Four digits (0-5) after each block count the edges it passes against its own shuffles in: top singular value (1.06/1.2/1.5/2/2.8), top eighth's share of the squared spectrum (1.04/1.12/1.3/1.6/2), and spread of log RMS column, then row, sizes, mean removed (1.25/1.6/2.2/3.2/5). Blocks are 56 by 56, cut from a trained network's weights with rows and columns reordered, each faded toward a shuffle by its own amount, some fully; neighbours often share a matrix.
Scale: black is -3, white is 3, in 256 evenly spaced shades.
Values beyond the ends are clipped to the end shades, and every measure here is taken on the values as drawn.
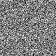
2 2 0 0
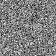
1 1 0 0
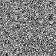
3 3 0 1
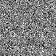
2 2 1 0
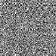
3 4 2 2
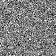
1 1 0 0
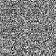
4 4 1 2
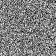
0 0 0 0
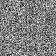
2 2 0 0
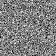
0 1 0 0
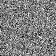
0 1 0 0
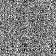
2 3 0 1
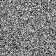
0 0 0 0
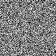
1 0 0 0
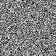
2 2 0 0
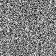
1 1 0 0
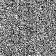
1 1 0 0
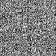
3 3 0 1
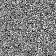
0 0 0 0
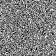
0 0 0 0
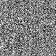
2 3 0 1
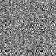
3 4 2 2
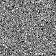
2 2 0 1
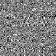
3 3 1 2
